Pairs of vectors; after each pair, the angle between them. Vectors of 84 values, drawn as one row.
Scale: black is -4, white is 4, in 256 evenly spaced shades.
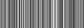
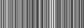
orthogonal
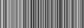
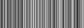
nearly opposite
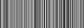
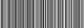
nearly opposite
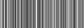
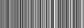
orthogonal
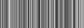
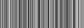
nearly parallel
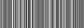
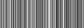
partly aligned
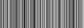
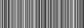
nearly opposite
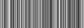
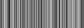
nearly opposite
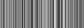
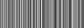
partly opposed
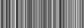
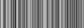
nearly opposite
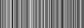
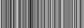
nearly opposite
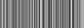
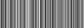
partly opposed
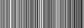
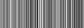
nearly parallel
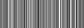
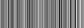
nearly opposite
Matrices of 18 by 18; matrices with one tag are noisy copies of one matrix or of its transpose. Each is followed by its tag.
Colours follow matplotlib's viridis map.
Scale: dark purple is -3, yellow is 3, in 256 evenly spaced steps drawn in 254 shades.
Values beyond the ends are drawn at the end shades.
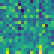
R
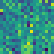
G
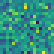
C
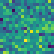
G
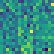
G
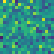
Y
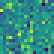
G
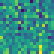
R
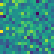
Y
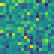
Y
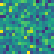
Y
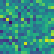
R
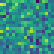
Y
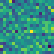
G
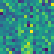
G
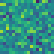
Y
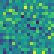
C
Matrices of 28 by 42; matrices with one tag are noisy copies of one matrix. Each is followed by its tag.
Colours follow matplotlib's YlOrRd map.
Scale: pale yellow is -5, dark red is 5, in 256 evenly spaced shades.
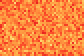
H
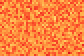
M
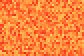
H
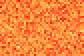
M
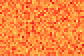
M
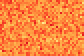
H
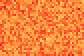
H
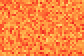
H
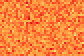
M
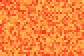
H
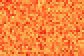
H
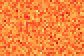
M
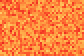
H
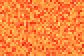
M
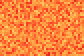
M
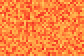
M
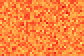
M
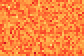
H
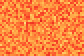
M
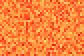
M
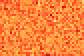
H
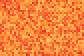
H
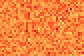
M
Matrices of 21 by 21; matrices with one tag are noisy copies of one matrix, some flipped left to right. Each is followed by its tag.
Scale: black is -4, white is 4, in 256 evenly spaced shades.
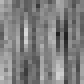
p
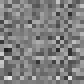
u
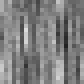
p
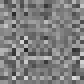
u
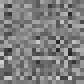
u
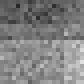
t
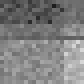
t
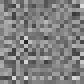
u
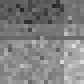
t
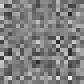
u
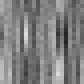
p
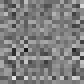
u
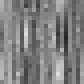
p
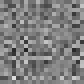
u
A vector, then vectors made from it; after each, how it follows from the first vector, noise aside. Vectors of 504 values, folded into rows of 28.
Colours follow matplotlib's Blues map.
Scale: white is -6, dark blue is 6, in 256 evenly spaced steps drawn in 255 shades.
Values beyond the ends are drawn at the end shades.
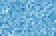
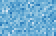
copied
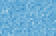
shrunk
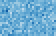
negated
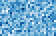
scaled up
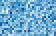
scaled up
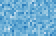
wrapped around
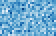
scaled up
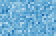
negated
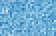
copied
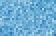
wrapped around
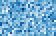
scaled up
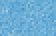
shrunk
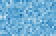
wrapped around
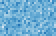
wrapped around
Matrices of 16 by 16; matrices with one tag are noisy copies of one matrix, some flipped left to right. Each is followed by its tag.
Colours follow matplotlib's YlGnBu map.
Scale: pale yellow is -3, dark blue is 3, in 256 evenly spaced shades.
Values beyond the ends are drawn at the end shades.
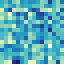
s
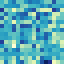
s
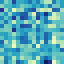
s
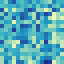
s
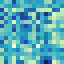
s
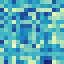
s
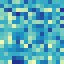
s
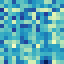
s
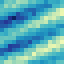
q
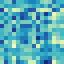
s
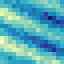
q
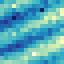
q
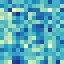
s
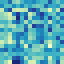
s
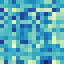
s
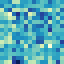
s
